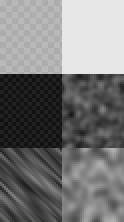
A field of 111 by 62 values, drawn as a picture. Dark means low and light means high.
The table splits into 3 rows of 2 panels. Panel 1,1: high, checkered, faint in contrast. Panel 1,2: very high, flat. Panel 2,1: very low, checkered, faint in contrast. Panel 2,2: low, blotchy. Panel 3,1: low, slanting down to the right. Panel 3,2: middling, blotchy.
